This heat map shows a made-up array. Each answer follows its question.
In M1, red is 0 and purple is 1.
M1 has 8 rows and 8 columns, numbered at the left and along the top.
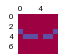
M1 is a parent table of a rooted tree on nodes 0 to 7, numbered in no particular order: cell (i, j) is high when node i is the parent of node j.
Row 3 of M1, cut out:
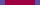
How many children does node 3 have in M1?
2
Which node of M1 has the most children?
4
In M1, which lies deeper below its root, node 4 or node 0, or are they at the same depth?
node 0
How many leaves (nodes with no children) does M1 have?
6
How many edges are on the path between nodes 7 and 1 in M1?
3
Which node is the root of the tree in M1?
4
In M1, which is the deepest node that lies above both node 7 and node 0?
3
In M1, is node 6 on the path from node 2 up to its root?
no
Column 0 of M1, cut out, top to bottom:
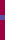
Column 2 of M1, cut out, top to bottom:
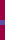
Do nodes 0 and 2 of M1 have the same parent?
no
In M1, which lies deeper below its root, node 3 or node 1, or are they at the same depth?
the same depth
